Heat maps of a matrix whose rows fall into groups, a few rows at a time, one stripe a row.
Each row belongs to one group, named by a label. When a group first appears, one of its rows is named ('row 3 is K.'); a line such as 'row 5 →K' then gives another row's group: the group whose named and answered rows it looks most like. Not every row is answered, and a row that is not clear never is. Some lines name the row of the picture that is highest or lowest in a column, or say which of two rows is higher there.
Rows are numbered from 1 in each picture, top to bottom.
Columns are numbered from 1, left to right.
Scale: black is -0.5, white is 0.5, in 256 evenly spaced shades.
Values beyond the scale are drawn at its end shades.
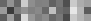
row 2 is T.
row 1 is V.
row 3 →V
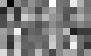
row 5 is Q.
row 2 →V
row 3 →V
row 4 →V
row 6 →T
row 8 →Q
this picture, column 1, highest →8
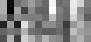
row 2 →T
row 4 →V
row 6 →V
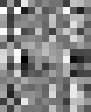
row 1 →V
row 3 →T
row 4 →T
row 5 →Q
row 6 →T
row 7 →V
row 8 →Q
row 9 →Q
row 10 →Q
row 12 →V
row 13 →T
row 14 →T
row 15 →V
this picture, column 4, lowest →9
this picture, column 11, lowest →9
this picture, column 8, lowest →5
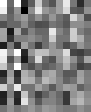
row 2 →Q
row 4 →V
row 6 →T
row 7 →V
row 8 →Q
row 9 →Q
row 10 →Q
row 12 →V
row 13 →Q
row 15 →V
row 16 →V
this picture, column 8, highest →5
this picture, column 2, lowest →5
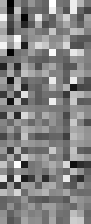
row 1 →T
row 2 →T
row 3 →Q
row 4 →Q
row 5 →T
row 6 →Q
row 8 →T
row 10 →V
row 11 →V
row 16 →V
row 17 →V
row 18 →T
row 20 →V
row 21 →V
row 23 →V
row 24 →Q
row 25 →T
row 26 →Q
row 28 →Q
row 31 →T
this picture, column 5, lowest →26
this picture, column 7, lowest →26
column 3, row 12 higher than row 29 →Yes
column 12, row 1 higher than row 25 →Yes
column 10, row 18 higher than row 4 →No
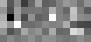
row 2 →T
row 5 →T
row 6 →V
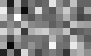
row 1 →T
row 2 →Q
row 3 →Q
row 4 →V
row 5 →Q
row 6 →T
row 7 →T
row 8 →V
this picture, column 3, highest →3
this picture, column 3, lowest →8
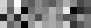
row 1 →Q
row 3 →V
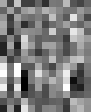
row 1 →Q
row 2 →V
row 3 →T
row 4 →Q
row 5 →T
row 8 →V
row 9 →T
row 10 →Q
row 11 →Q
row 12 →Q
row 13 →Q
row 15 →V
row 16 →V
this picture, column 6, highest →11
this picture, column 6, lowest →8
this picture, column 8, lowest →10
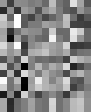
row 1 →T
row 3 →Q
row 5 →T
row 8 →Q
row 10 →Q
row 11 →V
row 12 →Q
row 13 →Q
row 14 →V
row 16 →T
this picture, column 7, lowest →3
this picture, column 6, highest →12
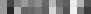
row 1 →T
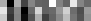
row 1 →T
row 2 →Q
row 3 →Q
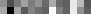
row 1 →T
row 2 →T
